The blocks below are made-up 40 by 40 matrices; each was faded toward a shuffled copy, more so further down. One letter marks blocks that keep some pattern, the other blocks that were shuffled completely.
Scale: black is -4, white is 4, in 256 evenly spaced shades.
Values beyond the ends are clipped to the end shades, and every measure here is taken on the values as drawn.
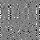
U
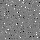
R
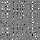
U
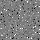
R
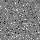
R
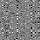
U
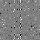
U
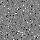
R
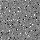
R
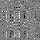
U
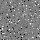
R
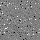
R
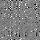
U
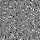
R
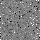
R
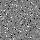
R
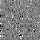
U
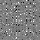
U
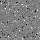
R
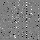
U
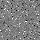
R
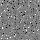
R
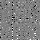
U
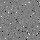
R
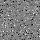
R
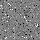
R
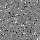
R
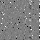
U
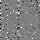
U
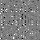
U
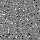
R
